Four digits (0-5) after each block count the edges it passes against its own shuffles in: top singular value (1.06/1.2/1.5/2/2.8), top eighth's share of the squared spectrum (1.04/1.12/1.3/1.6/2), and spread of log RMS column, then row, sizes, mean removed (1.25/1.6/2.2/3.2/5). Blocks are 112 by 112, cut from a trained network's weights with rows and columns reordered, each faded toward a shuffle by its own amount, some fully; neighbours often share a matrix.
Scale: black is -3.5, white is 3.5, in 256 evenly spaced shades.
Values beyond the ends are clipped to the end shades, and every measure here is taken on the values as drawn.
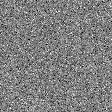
0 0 0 0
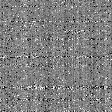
3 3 0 3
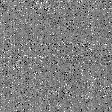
2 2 0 2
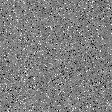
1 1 0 0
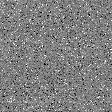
1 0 0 0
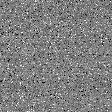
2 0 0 0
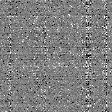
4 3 3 0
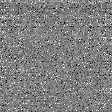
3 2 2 0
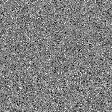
2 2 1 1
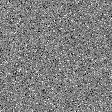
0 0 0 0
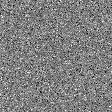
0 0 0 0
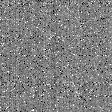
2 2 0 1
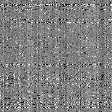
4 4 0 4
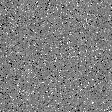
0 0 0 0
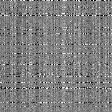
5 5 0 4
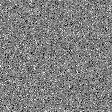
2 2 0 0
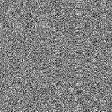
4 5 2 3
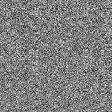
3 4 1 2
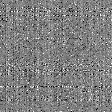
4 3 0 3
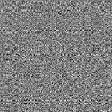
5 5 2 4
